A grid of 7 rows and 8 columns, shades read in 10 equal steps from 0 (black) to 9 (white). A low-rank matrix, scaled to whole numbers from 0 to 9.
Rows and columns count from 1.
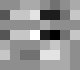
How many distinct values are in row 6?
5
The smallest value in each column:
3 5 4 4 1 0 4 5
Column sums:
34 39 39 42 33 31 36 40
